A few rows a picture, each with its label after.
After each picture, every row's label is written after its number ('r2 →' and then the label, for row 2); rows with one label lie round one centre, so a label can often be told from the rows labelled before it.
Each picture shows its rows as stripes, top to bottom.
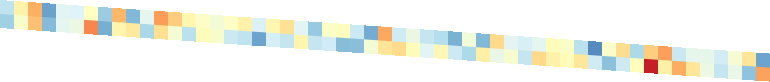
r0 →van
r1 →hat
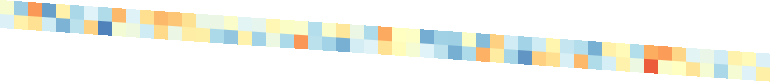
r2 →van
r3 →hat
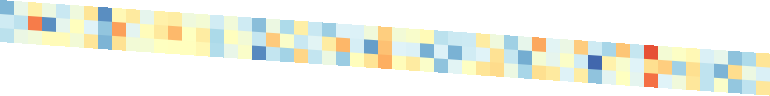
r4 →hat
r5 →van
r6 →hat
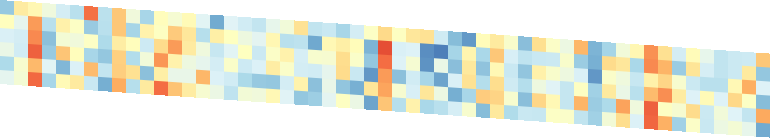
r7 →hat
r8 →van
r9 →van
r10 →van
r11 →hat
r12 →van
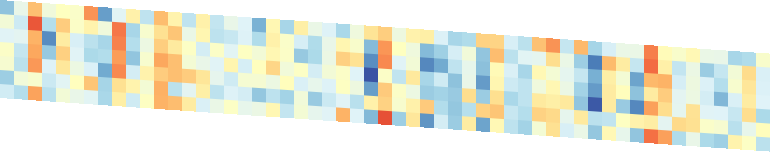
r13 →hat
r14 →van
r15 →van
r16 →van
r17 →van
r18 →hat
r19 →van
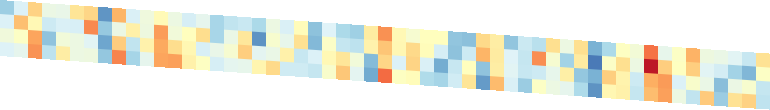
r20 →hat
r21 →hat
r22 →van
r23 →van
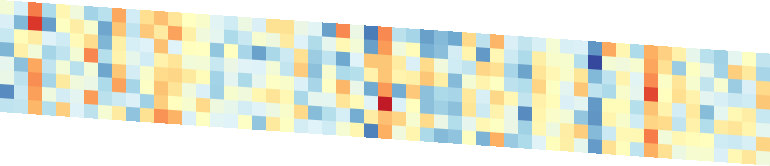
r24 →van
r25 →van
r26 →hat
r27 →hat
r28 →van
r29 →van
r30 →hat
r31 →van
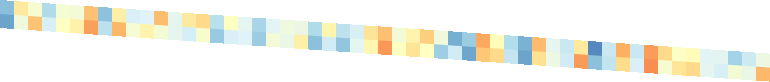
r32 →hat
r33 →hat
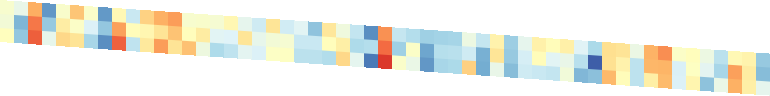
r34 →van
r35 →van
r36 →van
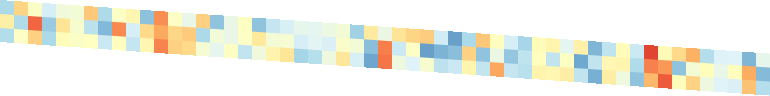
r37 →hat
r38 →van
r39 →van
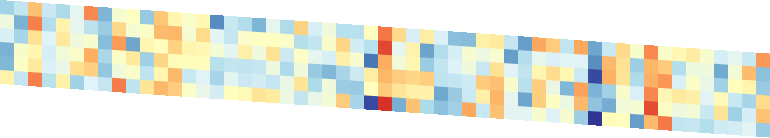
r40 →hat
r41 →van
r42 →van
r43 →hat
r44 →hat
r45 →van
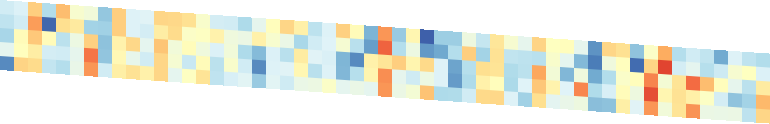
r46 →van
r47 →van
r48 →hat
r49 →hat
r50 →hat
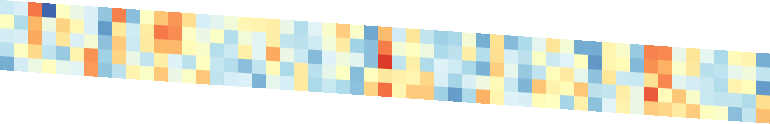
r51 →van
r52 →van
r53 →van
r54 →hat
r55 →hat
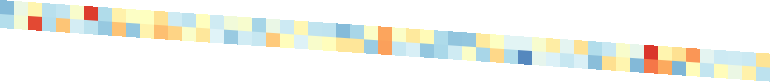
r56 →hat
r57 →van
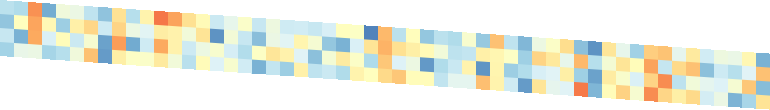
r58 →van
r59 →hat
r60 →van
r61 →hat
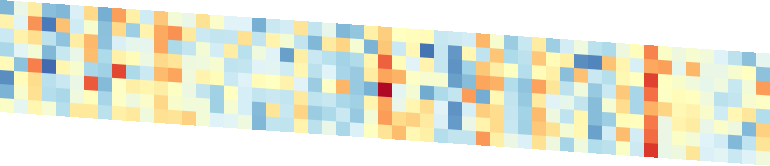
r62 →hat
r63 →van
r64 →hat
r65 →hat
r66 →van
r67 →hat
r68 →hat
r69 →hat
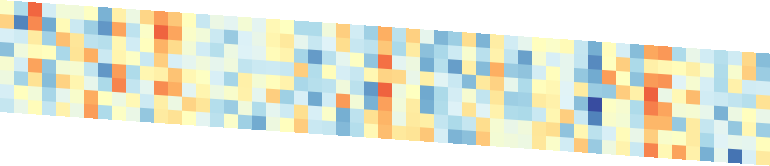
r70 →van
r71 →van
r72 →van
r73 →hat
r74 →van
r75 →van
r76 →hat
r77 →hat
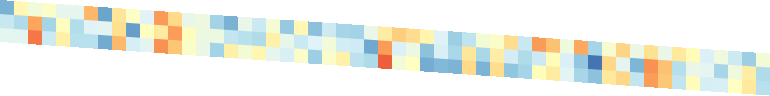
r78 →hat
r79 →van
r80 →van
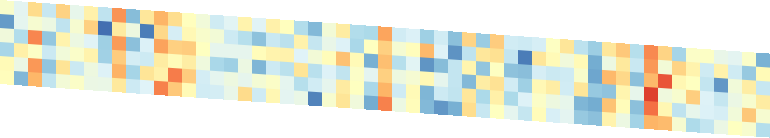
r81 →van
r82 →hat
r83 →van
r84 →hat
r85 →van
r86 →van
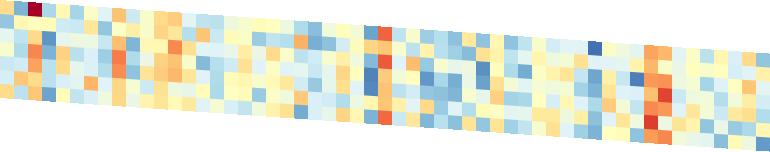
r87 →van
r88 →hat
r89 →van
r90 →van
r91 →van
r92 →hat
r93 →van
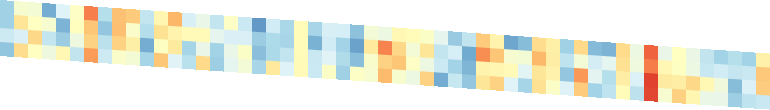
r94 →hat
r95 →hat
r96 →hat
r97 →hat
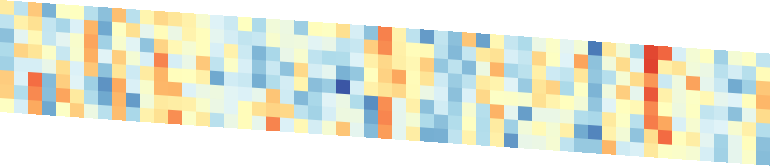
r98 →van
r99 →hat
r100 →hat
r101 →hat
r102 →hat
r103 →van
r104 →van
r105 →van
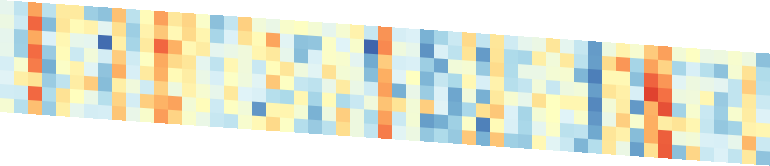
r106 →van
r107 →van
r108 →van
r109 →van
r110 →van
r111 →hat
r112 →van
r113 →van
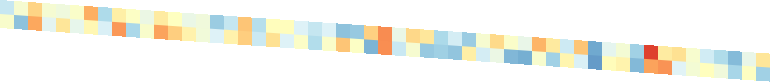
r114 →hat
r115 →van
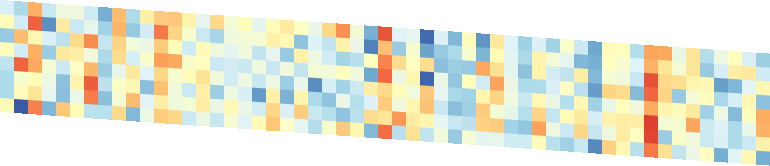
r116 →van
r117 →van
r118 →hat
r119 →van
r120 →hat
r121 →hat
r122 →hat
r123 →van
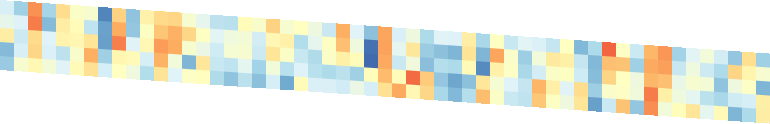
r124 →van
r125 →van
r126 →van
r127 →hat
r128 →hat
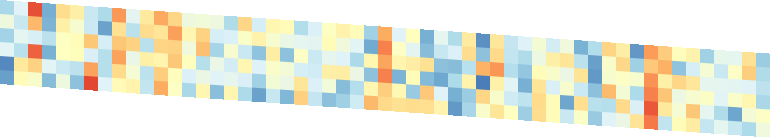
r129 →van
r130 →van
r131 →hat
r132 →van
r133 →hat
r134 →hat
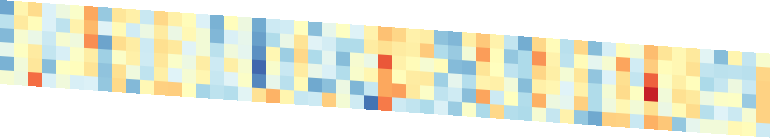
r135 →hat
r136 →hat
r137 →hat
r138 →hat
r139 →hat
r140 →van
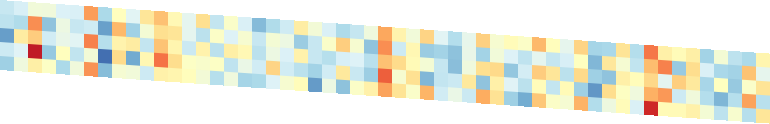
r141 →hat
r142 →van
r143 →hat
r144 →van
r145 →hat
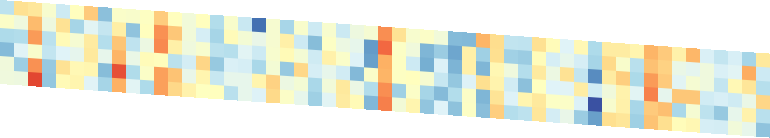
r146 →hat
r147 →van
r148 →van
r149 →hat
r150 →van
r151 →van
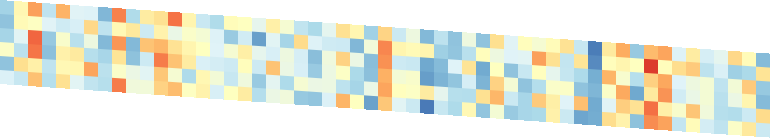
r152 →van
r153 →hat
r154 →van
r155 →van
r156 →hat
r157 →van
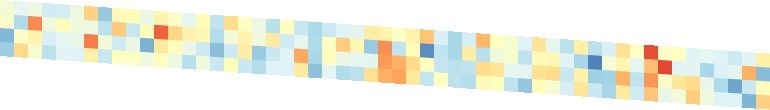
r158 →hat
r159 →van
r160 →hat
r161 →hat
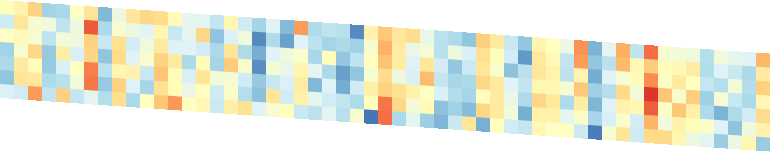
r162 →hat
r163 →hat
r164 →hat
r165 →hat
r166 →hat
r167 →hat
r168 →van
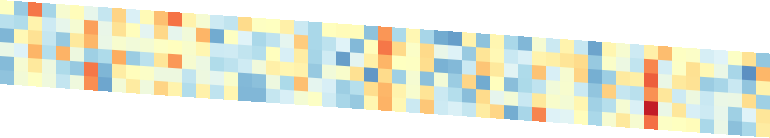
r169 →van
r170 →hat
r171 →hat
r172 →van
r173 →hat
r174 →hat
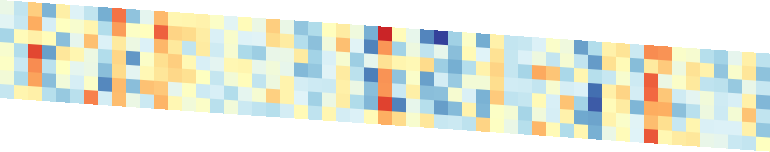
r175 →van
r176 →van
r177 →hat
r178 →van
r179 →van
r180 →van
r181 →hat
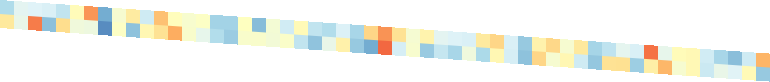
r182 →hat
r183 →van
